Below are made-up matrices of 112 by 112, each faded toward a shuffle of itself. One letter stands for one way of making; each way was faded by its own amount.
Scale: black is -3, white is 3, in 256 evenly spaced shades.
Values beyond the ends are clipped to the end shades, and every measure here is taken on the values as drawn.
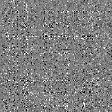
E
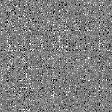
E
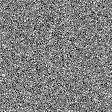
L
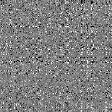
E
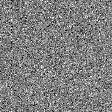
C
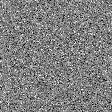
L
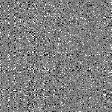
E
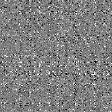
E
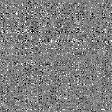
E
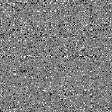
E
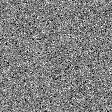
L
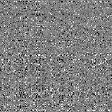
E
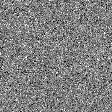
L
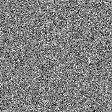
C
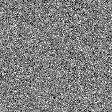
C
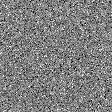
L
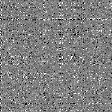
E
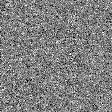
C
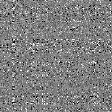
E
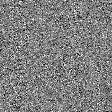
C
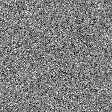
L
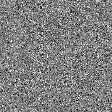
C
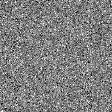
C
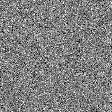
C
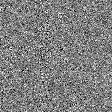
C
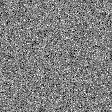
L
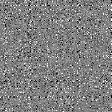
E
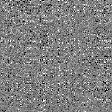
E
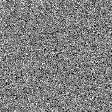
C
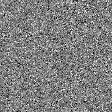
C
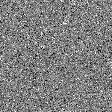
L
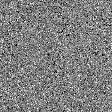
C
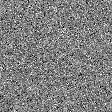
L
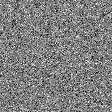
L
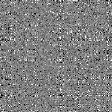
E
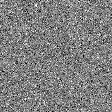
L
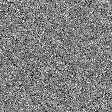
L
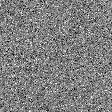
L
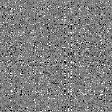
E
